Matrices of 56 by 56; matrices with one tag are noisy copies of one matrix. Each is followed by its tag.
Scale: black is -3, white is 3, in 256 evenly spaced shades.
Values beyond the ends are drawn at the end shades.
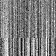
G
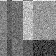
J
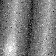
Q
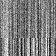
G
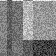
J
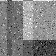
J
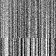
G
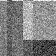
J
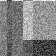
J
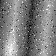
Q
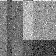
J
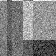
J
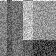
J
